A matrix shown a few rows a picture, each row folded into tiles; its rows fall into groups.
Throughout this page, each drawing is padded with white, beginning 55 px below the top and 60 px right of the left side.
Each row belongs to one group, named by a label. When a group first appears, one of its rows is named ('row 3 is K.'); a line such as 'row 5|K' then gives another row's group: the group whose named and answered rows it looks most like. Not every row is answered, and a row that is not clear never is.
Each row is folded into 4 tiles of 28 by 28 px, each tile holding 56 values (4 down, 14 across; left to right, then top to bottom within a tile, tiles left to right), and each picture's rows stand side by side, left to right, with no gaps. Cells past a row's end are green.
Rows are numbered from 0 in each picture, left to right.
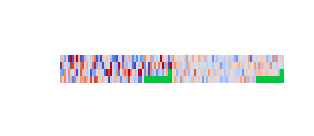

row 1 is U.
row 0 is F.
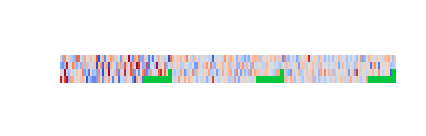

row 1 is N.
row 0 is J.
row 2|U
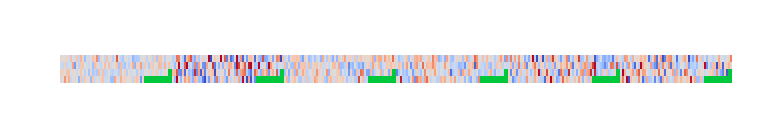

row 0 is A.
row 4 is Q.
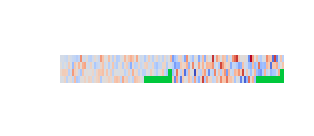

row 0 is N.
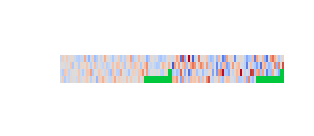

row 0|Q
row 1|F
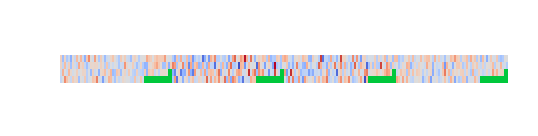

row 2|A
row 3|J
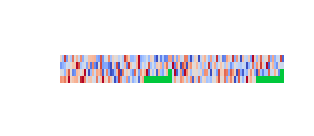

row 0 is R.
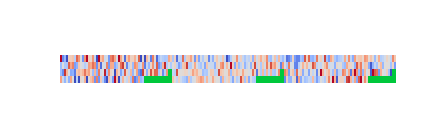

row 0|J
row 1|F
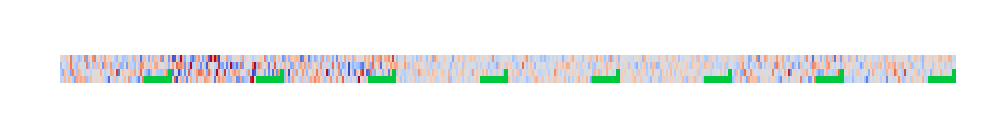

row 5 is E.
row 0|F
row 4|F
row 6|F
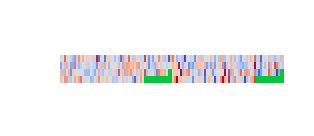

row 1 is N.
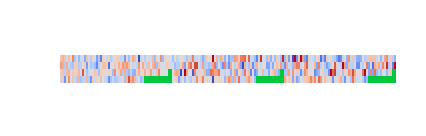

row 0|U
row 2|F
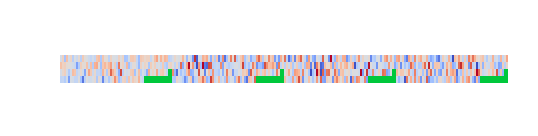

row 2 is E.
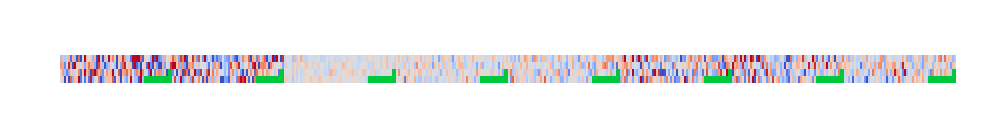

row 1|U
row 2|F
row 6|U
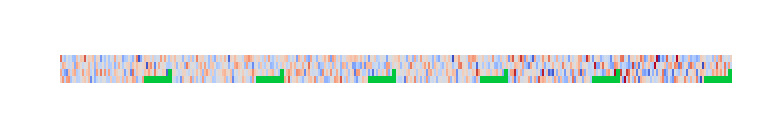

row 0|U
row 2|N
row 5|A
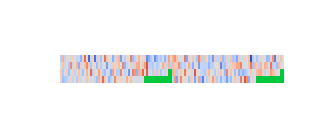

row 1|U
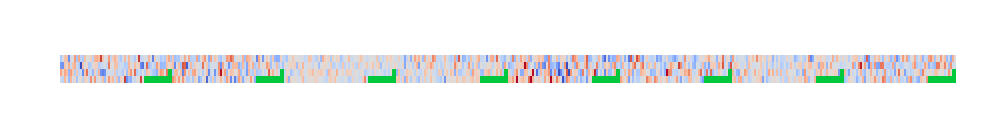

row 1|J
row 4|R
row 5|F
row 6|U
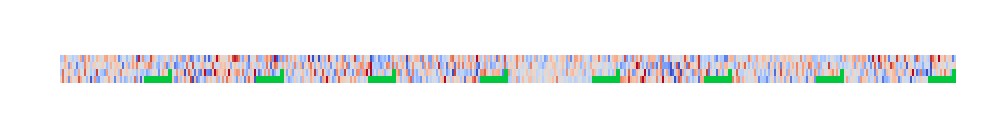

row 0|E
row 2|Q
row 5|R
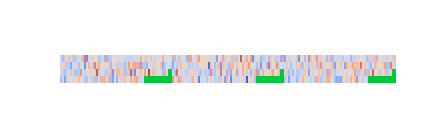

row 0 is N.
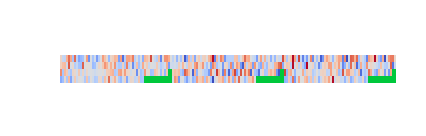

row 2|R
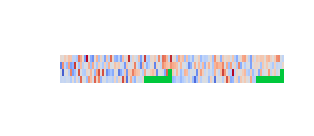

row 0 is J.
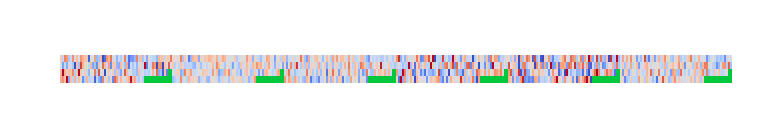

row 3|A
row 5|Q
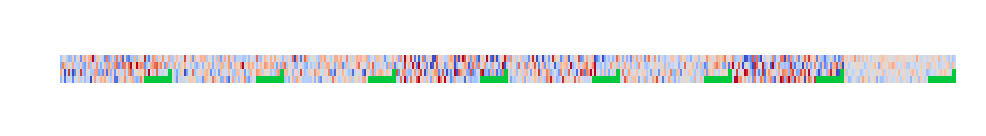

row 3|R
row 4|Q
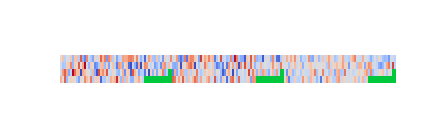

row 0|N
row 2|Q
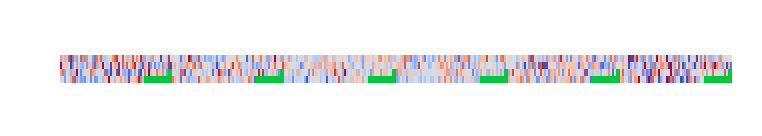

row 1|F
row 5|E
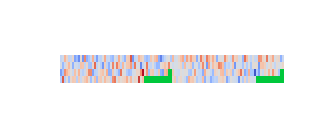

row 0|Q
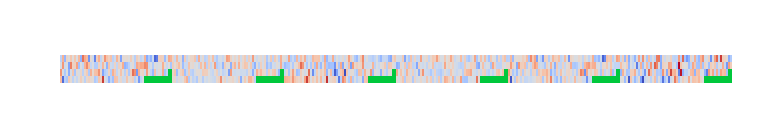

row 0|Q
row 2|R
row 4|Q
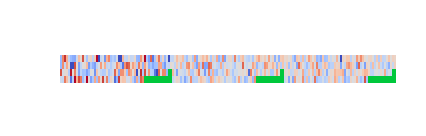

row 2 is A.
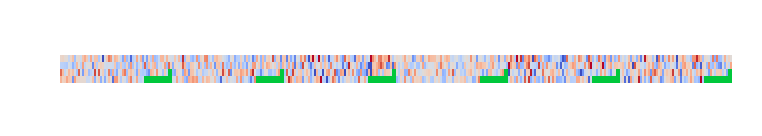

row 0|A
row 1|F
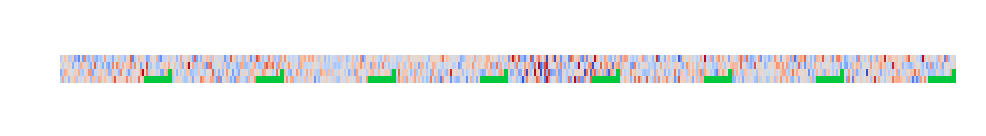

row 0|Q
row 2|U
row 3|E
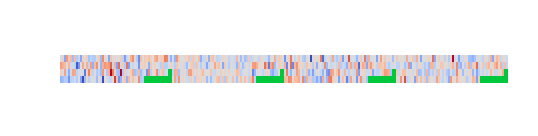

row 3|A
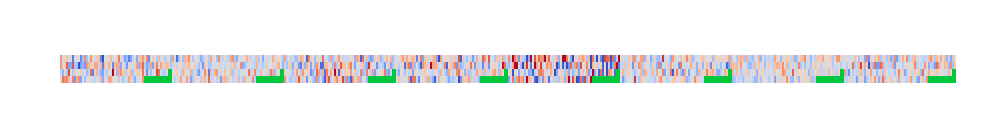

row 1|E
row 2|E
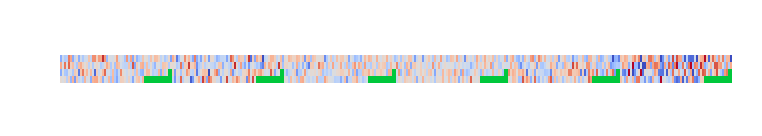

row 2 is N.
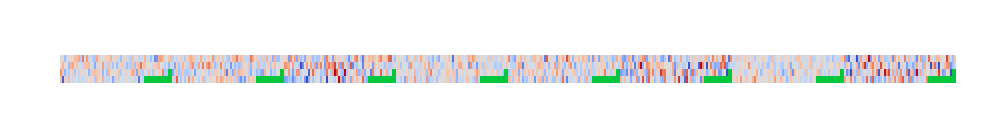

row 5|U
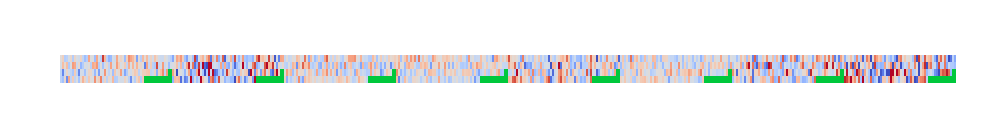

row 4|N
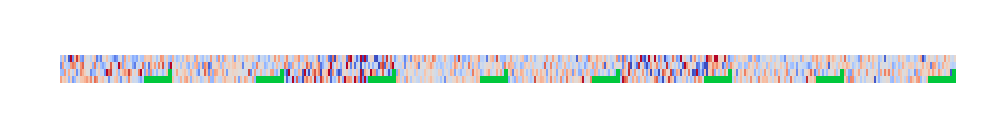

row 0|F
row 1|E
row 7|U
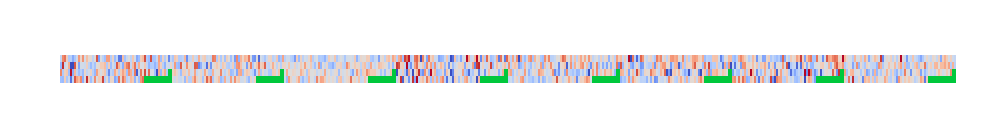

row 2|Q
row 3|U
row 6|J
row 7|A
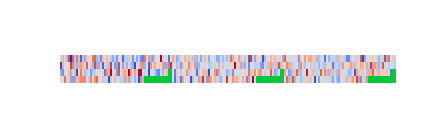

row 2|U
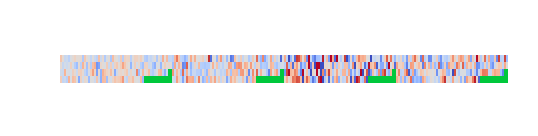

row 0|E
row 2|E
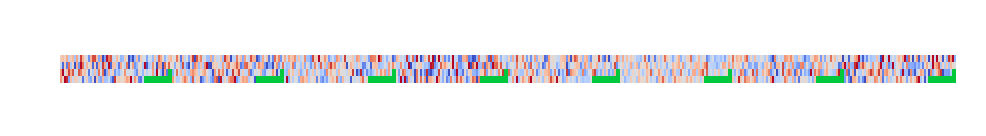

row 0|A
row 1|E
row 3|A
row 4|R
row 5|Q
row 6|N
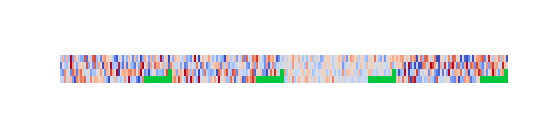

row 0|F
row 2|R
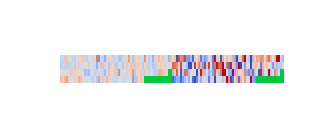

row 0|J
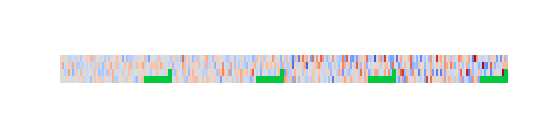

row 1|F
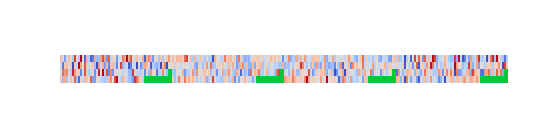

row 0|N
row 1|N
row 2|R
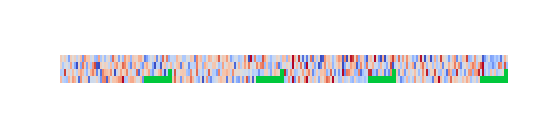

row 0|E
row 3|Q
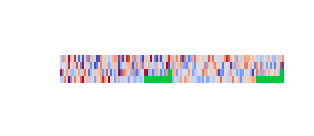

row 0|R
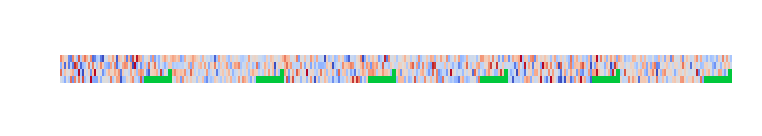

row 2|U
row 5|E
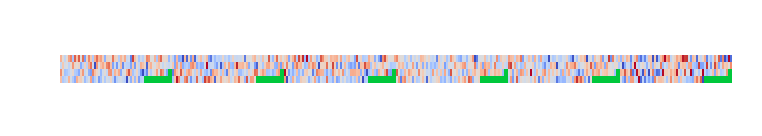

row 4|U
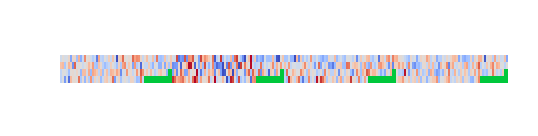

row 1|R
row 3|N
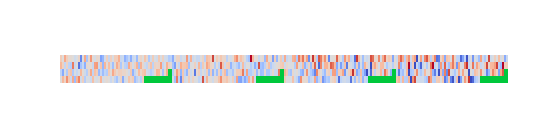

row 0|N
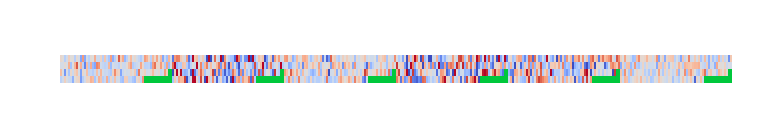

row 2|A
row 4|J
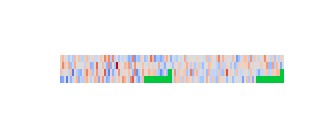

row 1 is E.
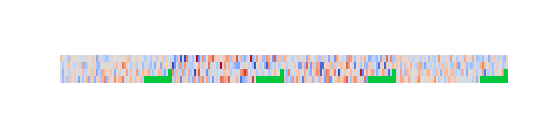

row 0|E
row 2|E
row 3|N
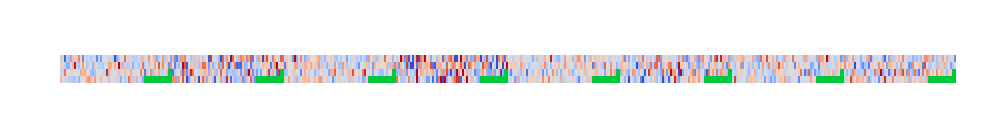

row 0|F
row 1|J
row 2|F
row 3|E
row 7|N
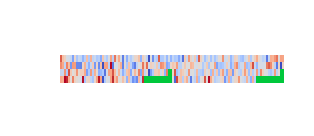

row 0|N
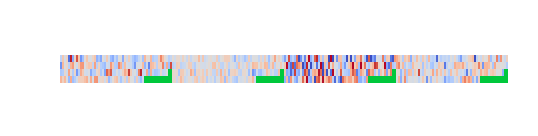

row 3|U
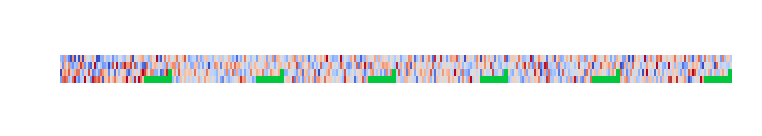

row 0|Q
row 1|U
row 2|A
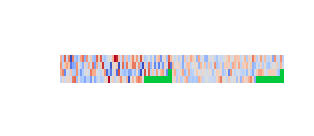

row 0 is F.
